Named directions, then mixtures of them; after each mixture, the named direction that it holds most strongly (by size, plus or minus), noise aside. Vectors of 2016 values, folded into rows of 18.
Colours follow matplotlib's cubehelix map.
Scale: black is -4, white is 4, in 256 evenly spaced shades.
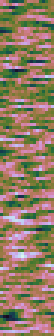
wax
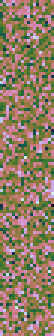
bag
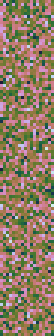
bag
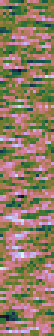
wax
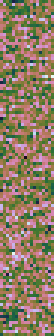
bag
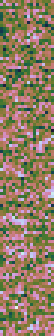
bag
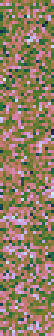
bag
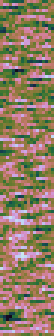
wax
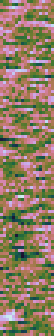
wax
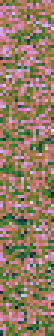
bag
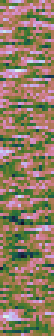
wax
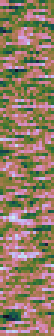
wax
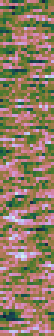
wax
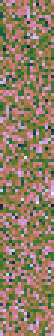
bag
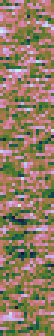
wax
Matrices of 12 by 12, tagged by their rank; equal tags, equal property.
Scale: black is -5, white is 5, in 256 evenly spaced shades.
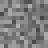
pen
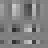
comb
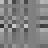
comb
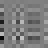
comb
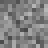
pen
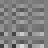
comb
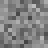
pen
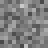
pen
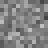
pen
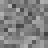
pen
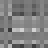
comb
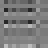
comb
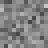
pen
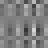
comb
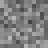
pen
